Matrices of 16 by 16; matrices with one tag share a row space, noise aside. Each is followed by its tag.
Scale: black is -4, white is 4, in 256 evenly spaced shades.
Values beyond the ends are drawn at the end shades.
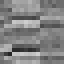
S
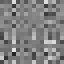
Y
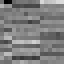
S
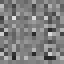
Y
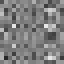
Y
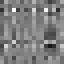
Y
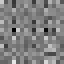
Y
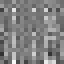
Y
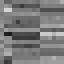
S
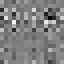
Y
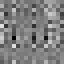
Y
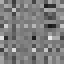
Y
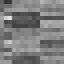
S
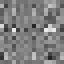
Y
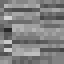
S
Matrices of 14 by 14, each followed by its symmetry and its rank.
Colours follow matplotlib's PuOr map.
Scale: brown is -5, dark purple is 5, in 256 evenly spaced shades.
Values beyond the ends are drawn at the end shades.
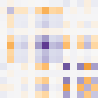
symmetric, rank two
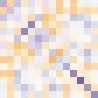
symmetric, full rank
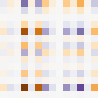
neither, rank one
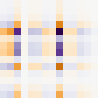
neither, rank one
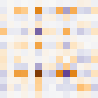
neither, rank two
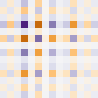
symmetric, rank one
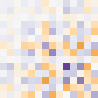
symmetric, rank two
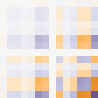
symmetric, rank one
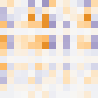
neither, rank two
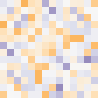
symmetric, full rank
